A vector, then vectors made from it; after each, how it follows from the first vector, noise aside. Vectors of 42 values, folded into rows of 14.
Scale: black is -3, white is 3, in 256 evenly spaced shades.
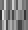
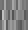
shrunk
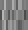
shrunk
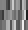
reversed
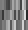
reversed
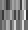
reversed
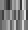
reversed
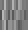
shrunk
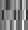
reversed
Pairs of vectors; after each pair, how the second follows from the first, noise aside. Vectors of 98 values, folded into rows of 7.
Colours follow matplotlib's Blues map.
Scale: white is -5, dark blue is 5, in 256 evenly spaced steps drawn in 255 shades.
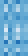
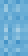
shrunk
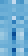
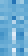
negated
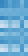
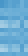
shrunk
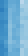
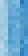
negated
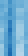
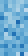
shuffled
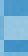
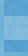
shrunk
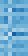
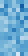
shuffled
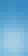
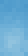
shrunk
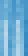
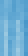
shrunk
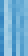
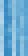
negated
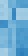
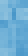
shrunk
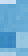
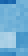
negated
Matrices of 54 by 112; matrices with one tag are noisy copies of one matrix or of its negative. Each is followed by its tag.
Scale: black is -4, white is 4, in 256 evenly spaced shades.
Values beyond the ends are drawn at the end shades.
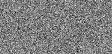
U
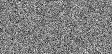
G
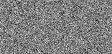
G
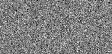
U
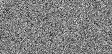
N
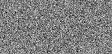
U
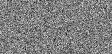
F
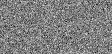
F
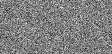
N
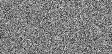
N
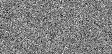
N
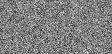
G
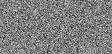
U
